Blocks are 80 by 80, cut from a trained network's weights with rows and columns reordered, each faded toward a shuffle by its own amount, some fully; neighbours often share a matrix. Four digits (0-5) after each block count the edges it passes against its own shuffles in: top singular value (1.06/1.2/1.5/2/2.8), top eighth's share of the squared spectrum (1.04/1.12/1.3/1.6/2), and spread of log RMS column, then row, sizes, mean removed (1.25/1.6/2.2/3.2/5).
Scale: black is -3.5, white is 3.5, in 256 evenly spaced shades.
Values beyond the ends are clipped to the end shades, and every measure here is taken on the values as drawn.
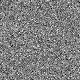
1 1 0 0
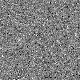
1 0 0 0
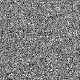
2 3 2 1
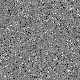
0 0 0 0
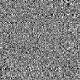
3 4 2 2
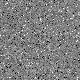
0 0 0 0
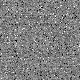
1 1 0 0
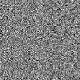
3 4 1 2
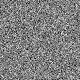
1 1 0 0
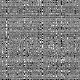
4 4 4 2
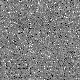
1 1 0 0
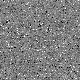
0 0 0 0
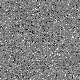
0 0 0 0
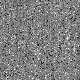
1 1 0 1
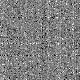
2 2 0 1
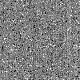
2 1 0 1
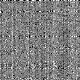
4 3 0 3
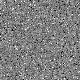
0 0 0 0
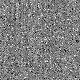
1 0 0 0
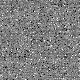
0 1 0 0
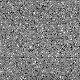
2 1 1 0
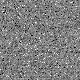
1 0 0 0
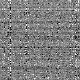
3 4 3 1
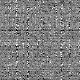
3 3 3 1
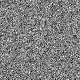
1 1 0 0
